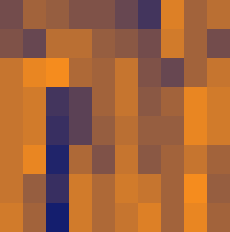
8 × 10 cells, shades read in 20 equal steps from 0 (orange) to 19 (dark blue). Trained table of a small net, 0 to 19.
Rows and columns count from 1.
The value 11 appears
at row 1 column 1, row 2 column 7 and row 2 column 10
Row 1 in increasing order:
2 5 7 7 8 10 10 11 12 15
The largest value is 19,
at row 8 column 3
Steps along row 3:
down down up up down up up down down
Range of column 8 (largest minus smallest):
10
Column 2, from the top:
7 12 1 3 3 1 8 7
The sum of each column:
44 42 97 59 62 45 68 53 28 48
